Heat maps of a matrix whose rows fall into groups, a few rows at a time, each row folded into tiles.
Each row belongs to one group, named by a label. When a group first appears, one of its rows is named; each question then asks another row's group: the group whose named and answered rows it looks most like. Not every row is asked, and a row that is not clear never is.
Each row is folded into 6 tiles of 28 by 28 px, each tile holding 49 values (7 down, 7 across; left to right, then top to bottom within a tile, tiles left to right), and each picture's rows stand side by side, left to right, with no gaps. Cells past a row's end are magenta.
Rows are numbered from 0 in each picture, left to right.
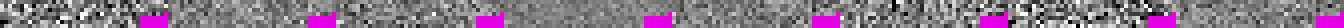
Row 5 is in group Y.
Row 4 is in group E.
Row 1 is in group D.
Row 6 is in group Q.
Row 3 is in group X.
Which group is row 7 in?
E
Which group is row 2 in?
X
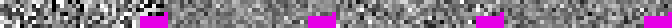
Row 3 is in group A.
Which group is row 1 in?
D
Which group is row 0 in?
Y
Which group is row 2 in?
D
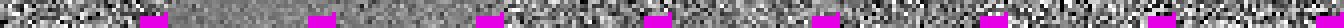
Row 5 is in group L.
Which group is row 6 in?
Y
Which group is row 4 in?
D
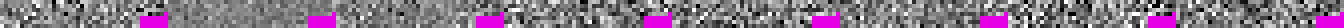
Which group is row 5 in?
L
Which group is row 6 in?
Y
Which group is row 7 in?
E
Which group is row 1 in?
L
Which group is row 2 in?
Y
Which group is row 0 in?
Y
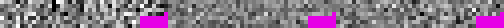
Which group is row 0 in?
Y
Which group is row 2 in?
A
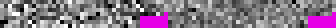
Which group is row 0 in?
Q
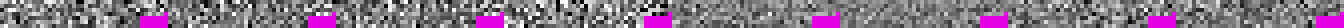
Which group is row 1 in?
L
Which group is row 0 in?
A
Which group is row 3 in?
Y
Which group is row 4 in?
X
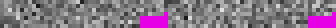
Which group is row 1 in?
L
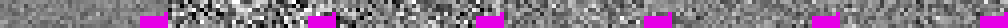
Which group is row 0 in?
X
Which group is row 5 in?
A
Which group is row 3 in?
D
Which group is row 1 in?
D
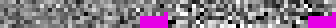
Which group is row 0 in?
A
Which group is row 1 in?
Q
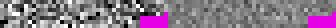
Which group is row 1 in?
A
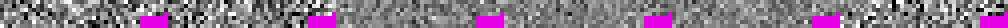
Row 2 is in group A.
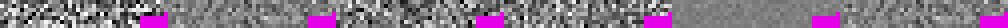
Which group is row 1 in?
A
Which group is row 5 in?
A
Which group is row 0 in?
Q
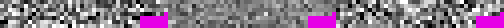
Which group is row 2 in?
D
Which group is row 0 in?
Q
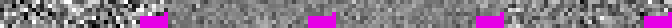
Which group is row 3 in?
A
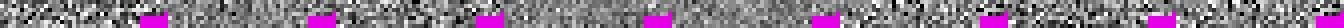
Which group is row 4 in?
D
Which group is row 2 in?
A
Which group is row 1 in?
Y
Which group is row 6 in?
X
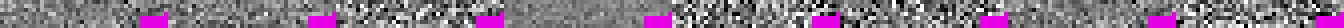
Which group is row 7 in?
Q
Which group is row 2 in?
Q
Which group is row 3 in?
X
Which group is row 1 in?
X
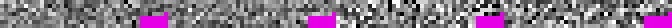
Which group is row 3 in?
Q
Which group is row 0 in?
E
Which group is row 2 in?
Y
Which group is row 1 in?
X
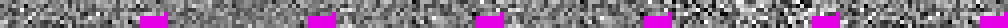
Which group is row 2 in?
A
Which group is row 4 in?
D
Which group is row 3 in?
A
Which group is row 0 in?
X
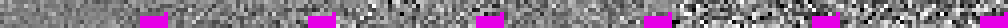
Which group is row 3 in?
D
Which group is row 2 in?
Y
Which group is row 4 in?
Q
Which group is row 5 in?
Q
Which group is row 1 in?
X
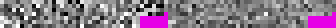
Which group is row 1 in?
X
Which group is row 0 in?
Y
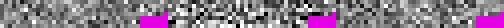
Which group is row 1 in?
Q
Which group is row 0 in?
D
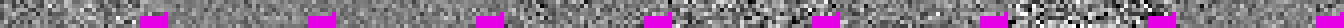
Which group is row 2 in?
A
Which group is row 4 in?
A
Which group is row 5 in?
X
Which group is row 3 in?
L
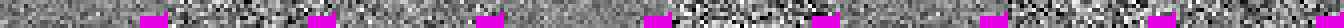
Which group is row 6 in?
D
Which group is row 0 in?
X
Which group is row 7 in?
E
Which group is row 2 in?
D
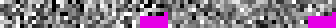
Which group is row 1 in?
D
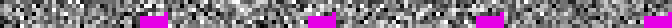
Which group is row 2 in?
Q
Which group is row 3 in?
E
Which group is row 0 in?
L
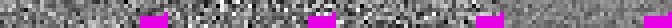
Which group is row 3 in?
X
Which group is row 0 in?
E
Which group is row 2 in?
X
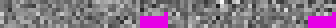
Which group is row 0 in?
E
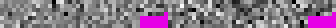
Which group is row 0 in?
Y
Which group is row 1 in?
E
